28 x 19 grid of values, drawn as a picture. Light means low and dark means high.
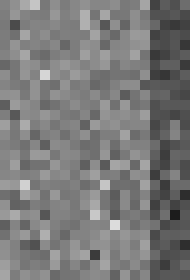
A vertical seam about 80% of the way across splits the table, and the right part is higher. The histogram is bell-shaped. On average the colour sits 50% of the way up the scale. There are no regular stripes.
